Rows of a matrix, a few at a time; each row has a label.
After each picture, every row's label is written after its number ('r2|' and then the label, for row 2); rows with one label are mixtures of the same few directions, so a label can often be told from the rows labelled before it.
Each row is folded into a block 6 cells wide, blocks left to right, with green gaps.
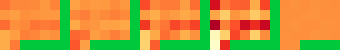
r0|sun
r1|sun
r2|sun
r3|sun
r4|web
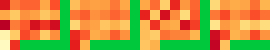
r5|sun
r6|sun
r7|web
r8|sun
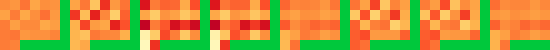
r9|web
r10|web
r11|sun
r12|sun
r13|sun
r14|web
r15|web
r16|sun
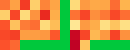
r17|web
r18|sun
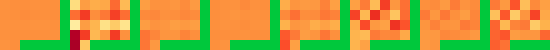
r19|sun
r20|sun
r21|sun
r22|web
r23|sun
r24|web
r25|web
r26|web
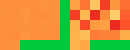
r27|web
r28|web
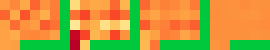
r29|web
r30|sun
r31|sun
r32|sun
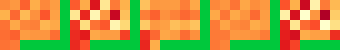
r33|web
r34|web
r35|sun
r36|web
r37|web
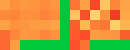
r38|sun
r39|web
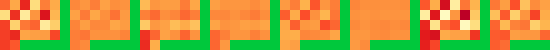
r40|web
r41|web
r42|sun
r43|sun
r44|web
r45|sun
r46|web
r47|web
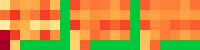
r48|sun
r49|sun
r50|sun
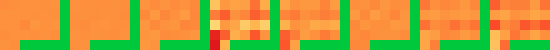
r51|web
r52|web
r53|web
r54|sun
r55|sun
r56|web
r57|sun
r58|sun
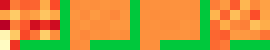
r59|sun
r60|web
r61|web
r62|web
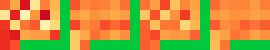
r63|web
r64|sun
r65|web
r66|sun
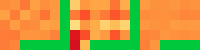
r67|web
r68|sun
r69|sun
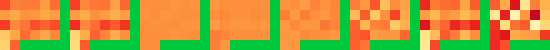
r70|sun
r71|sun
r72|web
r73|sun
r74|web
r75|web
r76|sun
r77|web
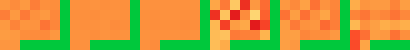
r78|web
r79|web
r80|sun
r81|web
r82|web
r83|sun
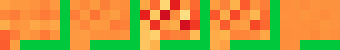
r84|sun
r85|web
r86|web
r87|web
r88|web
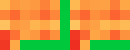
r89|sun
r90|sun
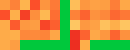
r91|web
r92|sun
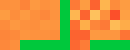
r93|web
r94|web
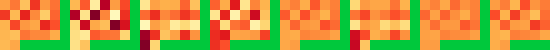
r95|web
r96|web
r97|sun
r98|web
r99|web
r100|sun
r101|web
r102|web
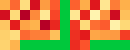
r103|web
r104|web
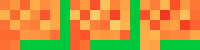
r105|web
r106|web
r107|web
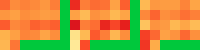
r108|sun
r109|sun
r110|sun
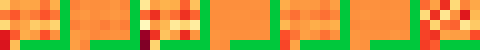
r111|sun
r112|sun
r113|sun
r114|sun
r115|sun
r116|sun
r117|web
